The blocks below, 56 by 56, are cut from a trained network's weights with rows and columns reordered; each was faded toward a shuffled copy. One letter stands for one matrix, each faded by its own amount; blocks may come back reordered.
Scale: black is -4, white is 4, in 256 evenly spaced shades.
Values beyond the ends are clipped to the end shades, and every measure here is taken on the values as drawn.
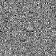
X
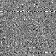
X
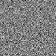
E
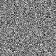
E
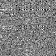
X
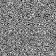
E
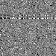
X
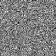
E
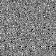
X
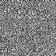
X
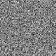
E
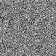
E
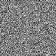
E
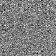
X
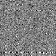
X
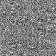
X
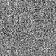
E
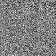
E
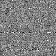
X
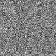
E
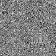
E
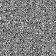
X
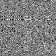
X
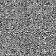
E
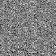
E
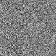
E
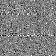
X
